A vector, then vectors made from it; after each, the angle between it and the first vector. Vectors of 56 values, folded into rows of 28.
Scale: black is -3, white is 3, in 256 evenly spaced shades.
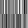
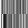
orthogonal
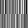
partly aligned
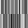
partly aligned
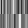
partly opposed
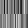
nearly opposite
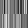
nearly opposite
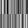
partly opposed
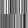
partly aligned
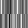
orthogonal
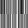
partly opposed
